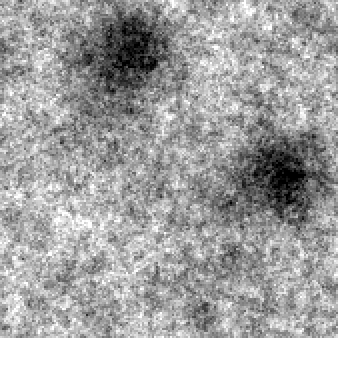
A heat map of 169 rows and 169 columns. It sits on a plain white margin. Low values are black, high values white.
Dips: two. Ninth with the lowest average: middle right. Odd rows or columns: none. Average level on the scale: 60%.
